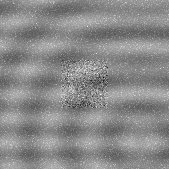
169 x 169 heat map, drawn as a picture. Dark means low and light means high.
No overall slope runs across the table. No row or column stands out. Horizontal stripes repeat 7 times down the table. Rings spread out from the bottom right. The centre is the roughest part. An odd patch, rougher than its surroundings, sits in the centre.
